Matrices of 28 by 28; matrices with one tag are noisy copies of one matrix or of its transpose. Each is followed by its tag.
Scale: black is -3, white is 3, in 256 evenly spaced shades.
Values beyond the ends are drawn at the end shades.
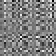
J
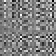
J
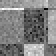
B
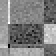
B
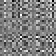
J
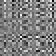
J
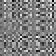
J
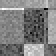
B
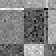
B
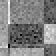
B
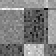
B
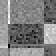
B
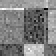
B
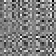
J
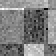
B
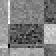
B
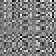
J
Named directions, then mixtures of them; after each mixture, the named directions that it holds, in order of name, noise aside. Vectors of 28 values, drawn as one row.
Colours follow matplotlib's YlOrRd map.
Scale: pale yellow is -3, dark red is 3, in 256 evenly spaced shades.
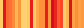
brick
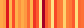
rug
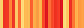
brick, rug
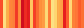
brick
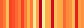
rug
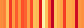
rug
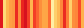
brick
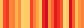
brick, rug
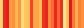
brick, rug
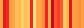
brick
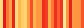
brick, rug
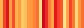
brick, rug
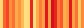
brick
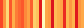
rug
